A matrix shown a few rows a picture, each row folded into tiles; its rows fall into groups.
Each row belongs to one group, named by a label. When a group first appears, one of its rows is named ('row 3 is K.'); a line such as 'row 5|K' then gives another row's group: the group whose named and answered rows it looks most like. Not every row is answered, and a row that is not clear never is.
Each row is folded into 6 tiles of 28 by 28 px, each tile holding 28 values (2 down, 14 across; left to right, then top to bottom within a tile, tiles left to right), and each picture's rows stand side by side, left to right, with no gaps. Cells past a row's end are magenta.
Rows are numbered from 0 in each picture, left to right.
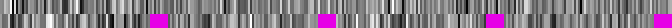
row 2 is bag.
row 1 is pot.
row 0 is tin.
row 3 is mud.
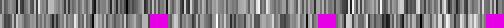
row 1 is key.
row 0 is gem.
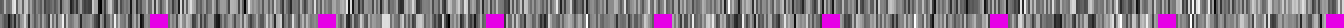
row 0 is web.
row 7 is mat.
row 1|mud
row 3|pot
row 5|gem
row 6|mud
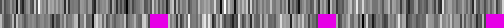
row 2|web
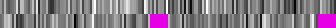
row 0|mat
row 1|gem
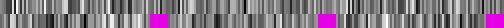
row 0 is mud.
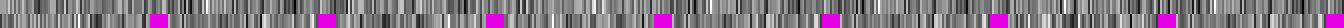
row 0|mat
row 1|gem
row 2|mud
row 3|key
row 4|gem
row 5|gem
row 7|gem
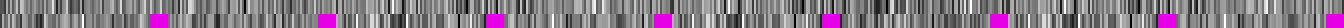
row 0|pot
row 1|mud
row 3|key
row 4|bag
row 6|bag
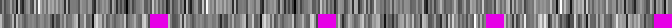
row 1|gem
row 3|bag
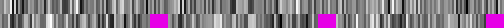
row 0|tin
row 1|tin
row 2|bag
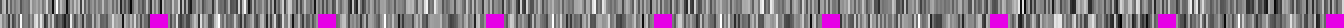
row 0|bag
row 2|key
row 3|key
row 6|tin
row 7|web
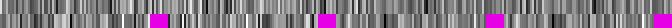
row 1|mat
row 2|web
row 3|web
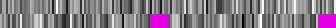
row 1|mat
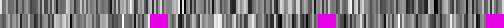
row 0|pot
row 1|tin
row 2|web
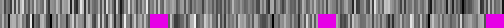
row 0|mud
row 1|web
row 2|gem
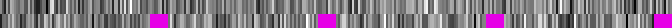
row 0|pot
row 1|web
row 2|key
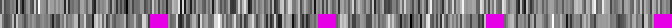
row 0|gem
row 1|tin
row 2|mat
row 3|key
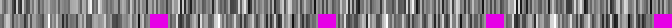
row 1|tin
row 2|tin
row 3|tin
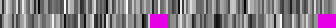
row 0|mat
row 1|mud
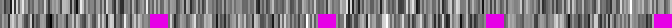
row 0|mud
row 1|web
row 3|mat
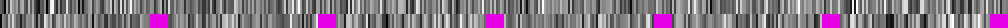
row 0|pot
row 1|pot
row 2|mud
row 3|gem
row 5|mud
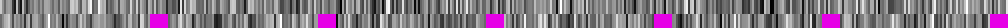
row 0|key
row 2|pot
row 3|bag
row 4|web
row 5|mat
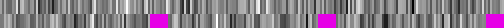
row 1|key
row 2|mud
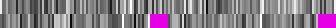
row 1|mat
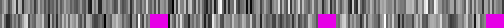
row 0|web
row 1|pot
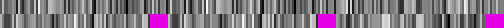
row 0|gem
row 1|gem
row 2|tin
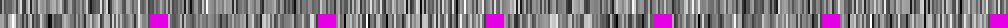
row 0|web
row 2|mud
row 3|tin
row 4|web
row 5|mud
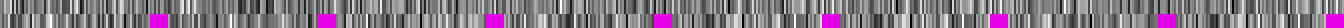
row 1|web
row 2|mud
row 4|pot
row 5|pot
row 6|bag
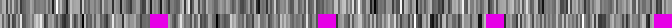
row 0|bag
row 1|web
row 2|mat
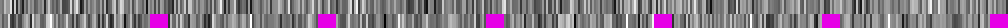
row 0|tin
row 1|pot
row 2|web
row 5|key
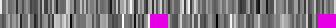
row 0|pot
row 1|web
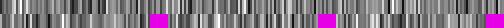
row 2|bag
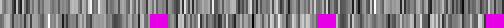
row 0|key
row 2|gem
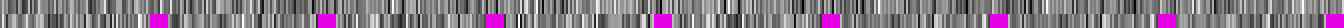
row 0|web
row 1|gem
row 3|mat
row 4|bag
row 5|gem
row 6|gem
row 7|mat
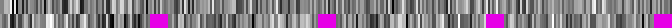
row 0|tin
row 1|mud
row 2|pot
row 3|key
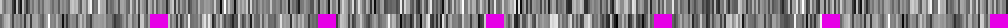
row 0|key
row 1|bag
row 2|mat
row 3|tin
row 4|pot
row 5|key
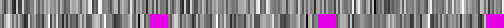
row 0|key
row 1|key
